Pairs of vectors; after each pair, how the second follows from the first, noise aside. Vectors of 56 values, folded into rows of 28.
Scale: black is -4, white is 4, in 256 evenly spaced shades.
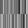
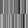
copied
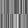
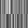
wrapped around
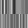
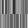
copied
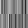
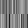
wrapped around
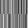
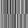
wrapped around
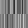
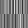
sign-scrambled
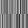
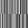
copied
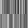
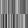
wrapped around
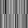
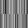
copied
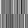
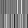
wrapped around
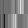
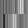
copied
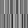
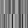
sign-scrambled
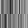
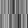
wrapped around
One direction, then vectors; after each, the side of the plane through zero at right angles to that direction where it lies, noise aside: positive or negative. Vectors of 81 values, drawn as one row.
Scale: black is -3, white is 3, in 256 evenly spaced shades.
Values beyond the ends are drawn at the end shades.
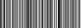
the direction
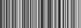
positive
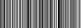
positive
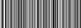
negative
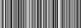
negative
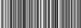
negative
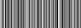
negative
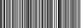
positive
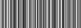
negative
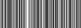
negative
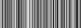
negative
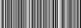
negative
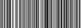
positive
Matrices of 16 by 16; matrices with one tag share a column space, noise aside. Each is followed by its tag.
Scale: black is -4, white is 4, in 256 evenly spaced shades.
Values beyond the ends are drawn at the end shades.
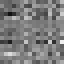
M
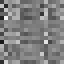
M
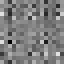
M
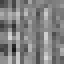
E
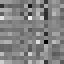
M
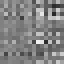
M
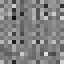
M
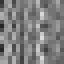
E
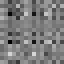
M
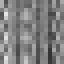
E
